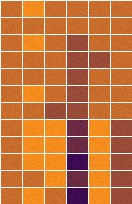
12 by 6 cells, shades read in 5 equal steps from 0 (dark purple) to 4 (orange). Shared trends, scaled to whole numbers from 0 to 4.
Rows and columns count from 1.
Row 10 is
3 4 4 0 4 2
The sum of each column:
36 43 39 19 40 31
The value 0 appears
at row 10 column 4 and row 12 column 4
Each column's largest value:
3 4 4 3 4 3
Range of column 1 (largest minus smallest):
0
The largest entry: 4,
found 16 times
